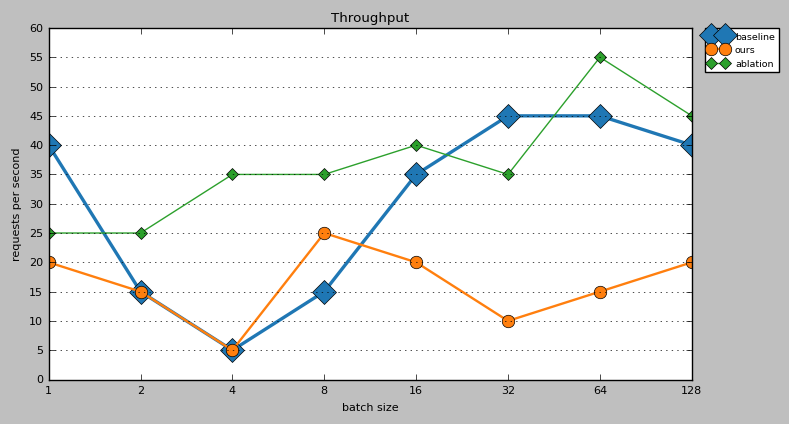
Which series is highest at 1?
baseline
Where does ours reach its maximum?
8
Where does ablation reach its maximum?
64
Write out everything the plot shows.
Title: Throughput
x-axis: batch size, ticks 1 2 4 8 16 32 64 128
y-axis: requests per second, ticks 0 5 10 15 20 25 30 35 40 45 50 55 60
Legend: baseline, ours, ablation
Values:
baseline: 40 15 5 15 35 45 45 40
ours: 20 15 5 25 20 10 15 20
ablation: 25 25 35 35 40 35 55 45
